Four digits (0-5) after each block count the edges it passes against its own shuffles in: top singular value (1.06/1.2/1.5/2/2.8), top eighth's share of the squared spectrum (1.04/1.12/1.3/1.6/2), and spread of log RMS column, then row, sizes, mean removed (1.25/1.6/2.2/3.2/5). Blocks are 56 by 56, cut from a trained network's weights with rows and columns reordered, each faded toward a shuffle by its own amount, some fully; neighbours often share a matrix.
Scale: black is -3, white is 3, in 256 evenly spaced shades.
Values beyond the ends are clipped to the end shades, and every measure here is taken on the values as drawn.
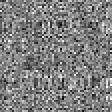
4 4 2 1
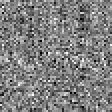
3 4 2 2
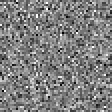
2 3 1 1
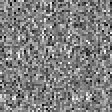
3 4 2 1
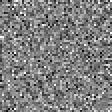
2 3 1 1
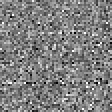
2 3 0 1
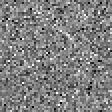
0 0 0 0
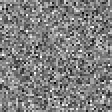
1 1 0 0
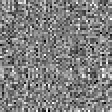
4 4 2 1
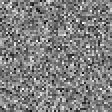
0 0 0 0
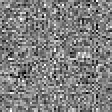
3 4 2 0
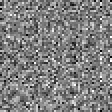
3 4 2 1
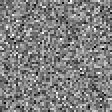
0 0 0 0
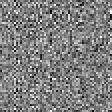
3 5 3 1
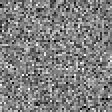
2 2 0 0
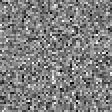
2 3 1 1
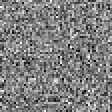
2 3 1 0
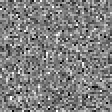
1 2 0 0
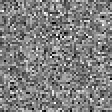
3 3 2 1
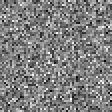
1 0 0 0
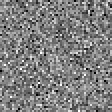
1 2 0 0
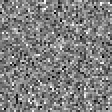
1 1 0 0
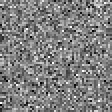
0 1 0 0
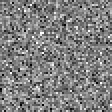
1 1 0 0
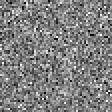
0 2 0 0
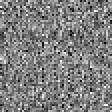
3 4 1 1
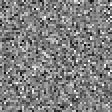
1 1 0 0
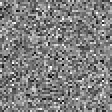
2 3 2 0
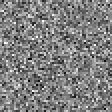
0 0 0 0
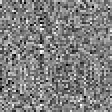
3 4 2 1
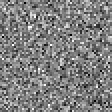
1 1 0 0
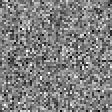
1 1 0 0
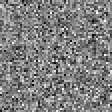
2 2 0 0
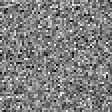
0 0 0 0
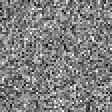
0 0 0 0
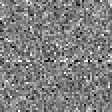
2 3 0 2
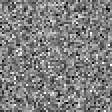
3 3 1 0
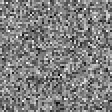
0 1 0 0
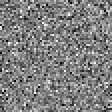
1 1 0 0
